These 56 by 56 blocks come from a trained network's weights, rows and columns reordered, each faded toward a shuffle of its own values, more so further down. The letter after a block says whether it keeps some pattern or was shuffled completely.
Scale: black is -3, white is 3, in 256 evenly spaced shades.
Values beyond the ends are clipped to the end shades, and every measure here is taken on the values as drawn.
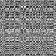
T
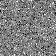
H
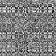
T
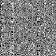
T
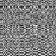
T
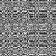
T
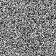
H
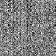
T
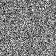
H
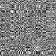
T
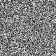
H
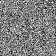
H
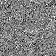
H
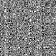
T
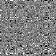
T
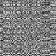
T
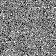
H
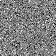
H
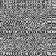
T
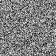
H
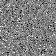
H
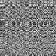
T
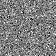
H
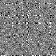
T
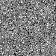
H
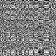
T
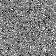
H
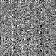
T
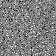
H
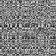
T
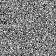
H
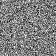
H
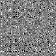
T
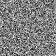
H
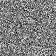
H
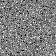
H
